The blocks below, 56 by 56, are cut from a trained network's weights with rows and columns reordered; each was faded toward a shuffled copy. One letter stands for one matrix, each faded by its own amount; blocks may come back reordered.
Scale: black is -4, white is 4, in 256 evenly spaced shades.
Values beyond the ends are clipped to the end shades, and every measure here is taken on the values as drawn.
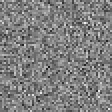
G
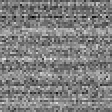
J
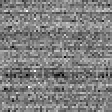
J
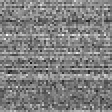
J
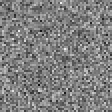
G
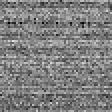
J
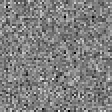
G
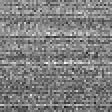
J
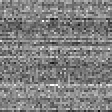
J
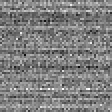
J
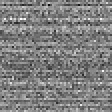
J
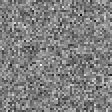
G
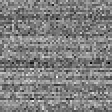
J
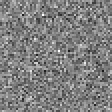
G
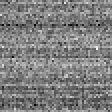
J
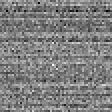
J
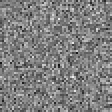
G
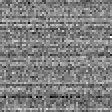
J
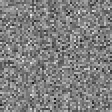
G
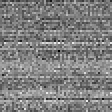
J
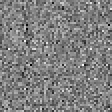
G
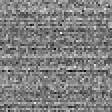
J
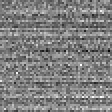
J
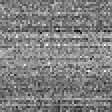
J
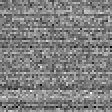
J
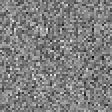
G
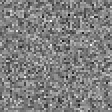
G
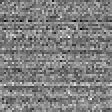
J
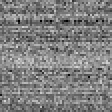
J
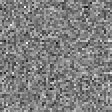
G
